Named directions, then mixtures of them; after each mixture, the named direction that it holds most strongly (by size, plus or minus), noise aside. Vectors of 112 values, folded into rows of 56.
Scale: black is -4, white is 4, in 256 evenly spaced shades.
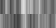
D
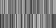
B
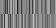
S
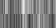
D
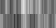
D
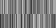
B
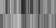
D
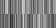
B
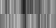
D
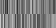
B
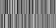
S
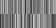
B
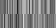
S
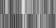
D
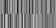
S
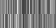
S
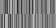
S
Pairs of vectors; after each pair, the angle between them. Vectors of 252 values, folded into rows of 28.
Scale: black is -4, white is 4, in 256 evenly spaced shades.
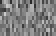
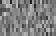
nearly parallel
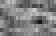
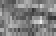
nearly opposite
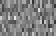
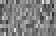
orthogonal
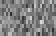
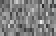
partly aligned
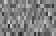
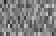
nearly opposite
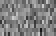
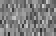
nearly parallel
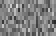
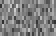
nearly parallel
